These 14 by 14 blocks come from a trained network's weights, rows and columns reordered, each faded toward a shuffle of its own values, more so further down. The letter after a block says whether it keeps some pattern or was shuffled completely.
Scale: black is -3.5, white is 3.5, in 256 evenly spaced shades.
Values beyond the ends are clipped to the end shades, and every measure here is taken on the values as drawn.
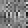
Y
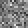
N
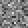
N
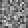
N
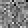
N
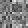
Y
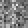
Y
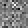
Y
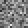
N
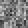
Y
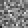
N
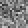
N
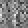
Y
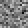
N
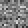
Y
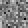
N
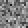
N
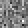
Y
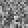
N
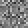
Y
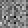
Y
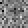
Y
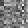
Y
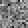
N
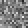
Y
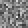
N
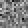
N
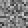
Y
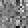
Y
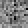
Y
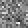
N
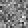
N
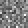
N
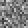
N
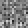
Y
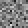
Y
